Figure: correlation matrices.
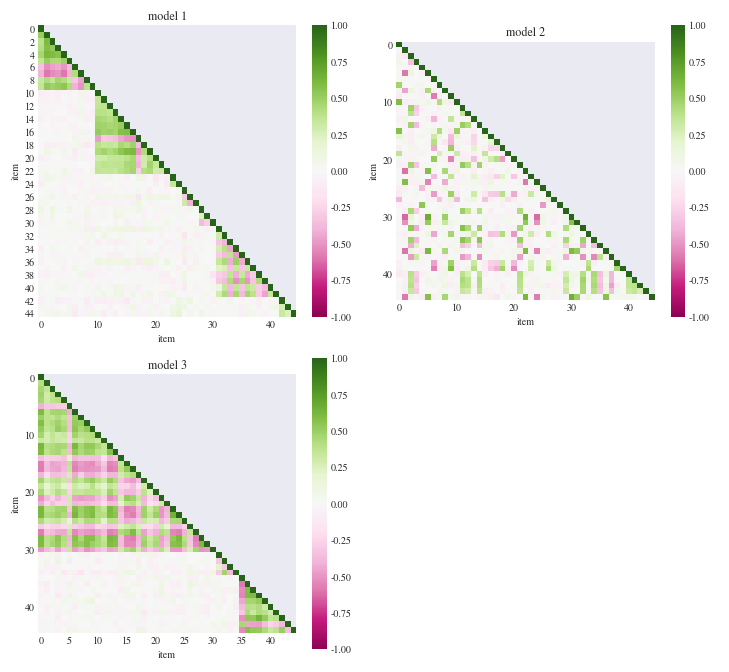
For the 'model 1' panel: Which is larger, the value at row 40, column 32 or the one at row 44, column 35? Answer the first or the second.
the first
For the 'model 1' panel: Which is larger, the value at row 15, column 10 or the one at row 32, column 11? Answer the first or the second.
the first
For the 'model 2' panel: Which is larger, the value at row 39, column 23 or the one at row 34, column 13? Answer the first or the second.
the first
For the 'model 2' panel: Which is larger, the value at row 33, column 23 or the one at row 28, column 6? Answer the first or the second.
the first
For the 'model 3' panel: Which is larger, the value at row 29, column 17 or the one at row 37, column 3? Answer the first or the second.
the second
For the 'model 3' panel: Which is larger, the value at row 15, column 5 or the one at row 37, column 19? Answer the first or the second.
the first
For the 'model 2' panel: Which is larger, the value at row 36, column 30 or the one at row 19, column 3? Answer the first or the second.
the first
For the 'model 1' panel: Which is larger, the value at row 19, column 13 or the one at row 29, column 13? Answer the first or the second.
the first
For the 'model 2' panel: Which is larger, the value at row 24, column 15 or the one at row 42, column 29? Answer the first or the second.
the second
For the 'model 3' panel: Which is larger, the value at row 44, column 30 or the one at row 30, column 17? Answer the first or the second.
the second
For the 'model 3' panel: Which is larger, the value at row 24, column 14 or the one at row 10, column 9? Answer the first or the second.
the second
